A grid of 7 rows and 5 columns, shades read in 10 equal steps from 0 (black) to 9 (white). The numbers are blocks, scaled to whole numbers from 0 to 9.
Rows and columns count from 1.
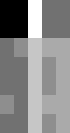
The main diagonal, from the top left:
0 0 7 5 6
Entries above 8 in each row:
1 1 0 0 0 0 0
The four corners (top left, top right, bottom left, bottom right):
0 4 4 6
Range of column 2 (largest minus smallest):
5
